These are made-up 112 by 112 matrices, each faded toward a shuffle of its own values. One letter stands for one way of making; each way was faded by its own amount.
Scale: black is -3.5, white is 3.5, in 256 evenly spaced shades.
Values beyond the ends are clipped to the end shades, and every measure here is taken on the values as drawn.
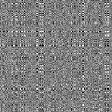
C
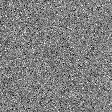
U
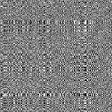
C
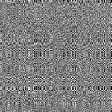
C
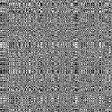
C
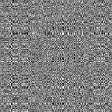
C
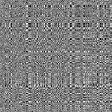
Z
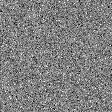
U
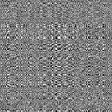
C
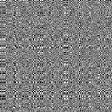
C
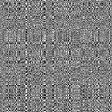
Z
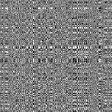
Z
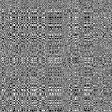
Z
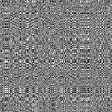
Z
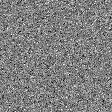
U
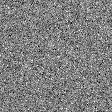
U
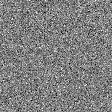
U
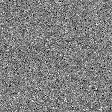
U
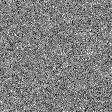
U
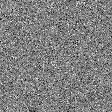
U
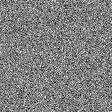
U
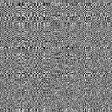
C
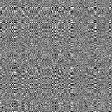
Z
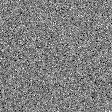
U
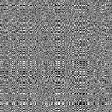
Z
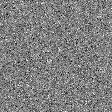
U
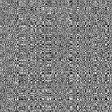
C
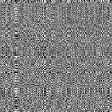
C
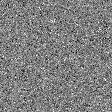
U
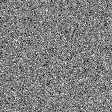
U
